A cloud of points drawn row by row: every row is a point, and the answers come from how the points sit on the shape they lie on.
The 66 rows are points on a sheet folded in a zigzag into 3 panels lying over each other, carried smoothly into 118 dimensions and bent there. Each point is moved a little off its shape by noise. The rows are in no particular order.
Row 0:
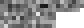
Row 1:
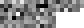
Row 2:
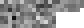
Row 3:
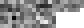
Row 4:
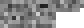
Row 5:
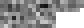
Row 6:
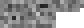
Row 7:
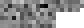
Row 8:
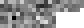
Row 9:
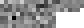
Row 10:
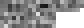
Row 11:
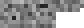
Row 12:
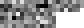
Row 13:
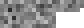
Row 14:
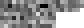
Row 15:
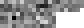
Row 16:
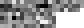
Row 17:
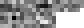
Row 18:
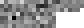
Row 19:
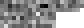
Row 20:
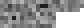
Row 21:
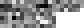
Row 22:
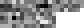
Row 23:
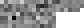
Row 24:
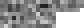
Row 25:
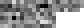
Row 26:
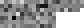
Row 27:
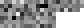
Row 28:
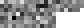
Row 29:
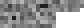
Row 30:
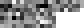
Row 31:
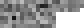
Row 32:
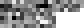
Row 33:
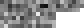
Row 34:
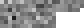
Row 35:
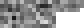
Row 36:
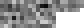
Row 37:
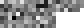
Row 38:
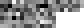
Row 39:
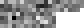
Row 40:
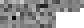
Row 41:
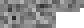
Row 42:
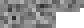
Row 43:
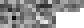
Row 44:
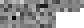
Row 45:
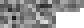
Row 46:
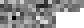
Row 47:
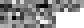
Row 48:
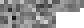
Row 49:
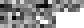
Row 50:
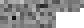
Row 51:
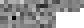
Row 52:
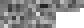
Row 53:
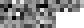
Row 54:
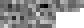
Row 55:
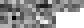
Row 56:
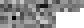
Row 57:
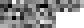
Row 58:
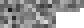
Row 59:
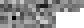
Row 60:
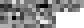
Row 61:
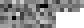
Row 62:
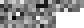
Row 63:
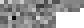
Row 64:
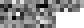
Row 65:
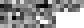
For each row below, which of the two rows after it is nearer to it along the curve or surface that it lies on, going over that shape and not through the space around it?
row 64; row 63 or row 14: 63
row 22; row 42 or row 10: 10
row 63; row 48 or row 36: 48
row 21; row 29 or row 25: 25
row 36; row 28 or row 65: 65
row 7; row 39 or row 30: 39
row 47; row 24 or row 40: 24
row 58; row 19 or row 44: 19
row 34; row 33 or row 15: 15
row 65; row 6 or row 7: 6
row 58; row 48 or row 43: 43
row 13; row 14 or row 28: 14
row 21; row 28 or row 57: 57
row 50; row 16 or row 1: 1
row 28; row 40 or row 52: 40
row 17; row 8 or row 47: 47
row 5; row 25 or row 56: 25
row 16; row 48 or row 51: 48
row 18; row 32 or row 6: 6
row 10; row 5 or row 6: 5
